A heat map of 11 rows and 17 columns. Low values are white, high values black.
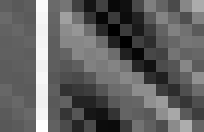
The values are skewed, with a long tail toward low values. Column 4 stands out from the rest. The left part is calmer, up to a seam about 30% of the way across.
